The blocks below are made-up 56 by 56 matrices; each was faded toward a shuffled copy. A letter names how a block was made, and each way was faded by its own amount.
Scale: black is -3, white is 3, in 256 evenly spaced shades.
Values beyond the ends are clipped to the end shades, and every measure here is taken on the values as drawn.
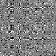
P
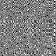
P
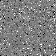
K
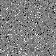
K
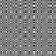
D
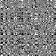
P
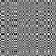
D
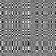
D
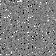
K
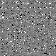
K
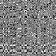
P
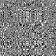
P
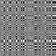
D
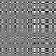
D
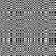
D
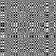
D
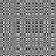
D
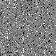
K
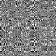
P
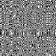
P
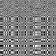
D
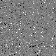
K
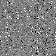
K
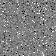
K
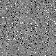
K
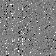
K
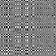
D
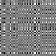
D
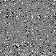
K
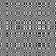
D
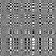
D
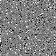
K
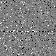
K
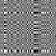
D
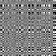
D
